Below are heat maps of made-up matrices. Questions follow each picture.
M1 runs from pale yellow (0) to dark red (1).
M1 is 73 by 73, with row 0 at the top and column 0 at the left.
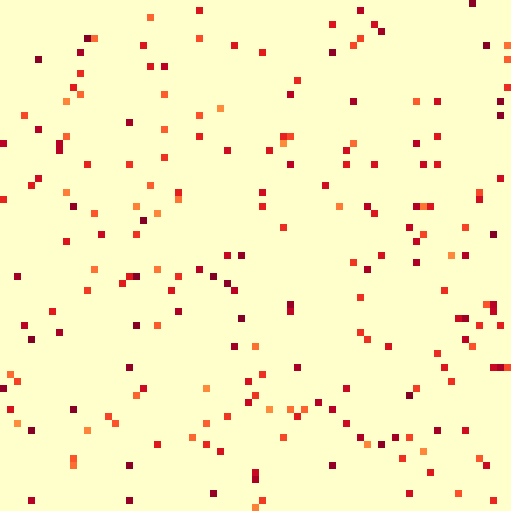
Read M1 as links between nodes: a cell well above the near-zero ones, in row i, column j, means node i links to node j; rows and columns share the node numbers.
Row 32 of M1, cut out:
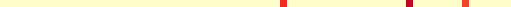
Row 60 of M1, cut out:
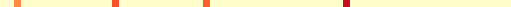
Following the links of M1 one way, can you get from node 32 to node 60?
yes
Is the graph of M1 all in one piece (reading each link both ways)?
yes
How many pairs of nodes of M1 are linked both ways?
5
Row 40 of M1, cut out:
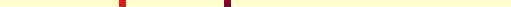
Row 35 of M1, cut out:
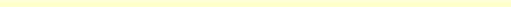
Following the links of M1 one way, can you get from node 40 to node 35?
yes
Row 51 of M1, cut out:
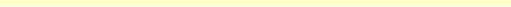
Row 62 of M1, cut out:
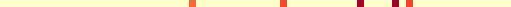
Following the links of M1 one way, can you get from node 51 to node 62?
no
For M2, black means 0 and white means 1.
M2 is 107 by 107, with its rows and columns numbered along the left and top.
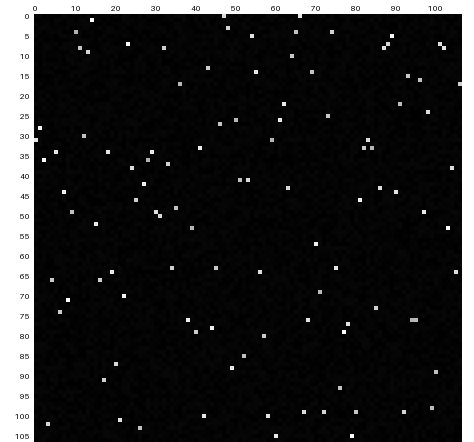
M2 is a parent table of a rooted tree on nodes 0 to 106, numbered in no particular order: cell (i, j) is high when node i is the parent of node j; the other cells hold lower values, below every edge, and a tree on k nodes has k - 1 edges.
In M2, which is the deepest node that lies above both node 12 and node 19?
64
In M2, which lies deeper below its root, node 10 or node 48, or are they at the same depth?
node 48
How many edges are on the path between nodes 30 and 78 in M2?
5
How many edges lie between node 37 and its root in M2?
0
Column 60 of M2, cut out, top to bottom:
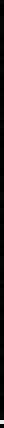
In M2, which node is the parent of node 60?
105
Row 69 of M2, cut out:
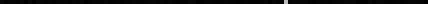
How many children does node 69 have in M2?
1
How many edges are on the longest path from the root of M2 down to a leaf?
59
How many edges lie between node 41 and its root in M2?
2
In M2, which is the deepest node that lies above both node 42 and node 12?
49
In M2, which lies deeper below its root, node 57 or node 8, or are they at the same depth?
node 8
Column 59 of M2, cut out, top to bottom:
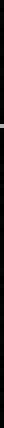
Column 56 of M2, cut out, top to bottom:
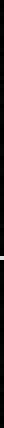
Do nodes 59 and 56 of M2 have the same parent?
no
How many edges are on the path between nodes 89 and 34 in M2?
2
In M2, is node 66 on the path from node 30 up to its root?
yes
